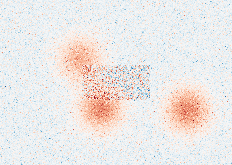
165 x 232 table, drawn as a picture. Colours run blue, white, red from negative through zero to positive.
Mirror symmetry: none. Odd patch: rougher, in the centre. Roughest part: centre. Seam: none. Bumps: three. Average level on the scale: 50%.
